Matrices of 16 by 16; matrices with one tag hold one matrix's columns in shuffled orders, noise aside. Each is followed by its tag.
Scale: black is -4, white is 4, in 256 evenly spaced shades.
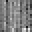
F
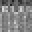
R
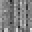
F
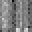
F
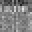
R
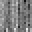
F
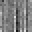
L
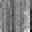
L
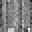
F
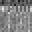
R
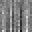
L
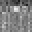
R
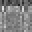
R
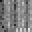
F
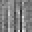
L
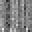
F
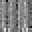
F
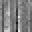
L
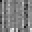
F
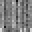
F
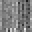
F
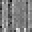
F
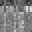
R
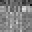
R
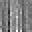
L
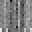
F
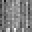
F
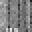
F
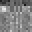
R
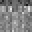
R
